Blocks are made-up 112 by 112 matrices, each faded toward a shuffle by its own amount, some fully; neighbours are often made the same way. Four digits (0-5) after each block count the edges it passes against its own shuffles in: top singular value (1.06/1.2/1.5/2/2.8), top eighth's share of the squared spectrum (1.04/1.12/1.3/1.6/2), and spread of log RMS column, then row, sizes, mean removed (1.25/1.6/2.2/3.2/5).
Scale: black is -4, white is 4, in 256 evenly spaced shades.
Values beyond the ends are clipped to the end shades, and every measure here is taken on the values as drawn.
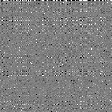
5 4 2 3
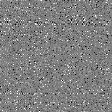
4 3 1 2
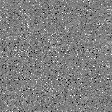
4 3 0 2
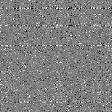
4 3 1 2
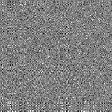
5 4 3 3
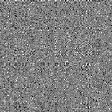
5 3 2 2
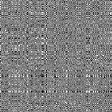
5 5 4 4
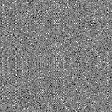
4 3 2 2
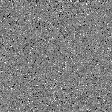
3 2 0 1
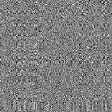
5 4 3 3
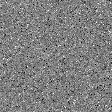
0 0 0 0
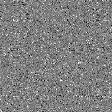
4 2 1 1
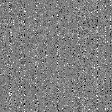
2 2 3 0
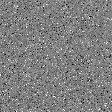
3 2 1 1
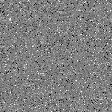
3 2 0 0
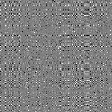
5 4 4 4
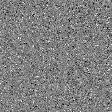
1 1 2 0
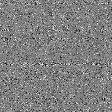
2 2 0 2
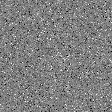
0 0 0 0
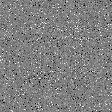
3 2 1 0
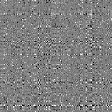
5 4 3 3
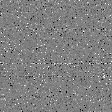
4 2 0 1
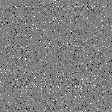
4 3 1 2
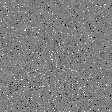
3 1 0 0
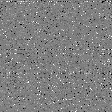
4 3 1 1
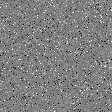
0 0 0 0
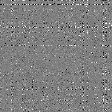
3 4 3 3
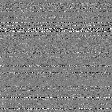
3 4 0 4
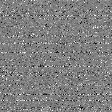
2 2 0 3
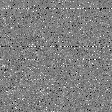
2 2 0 2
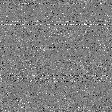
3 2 0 3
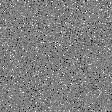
0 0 0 1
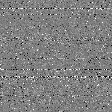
2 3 0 3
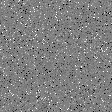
0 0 0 0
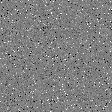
0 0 0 0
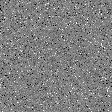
0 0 0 0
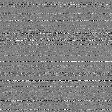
3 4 0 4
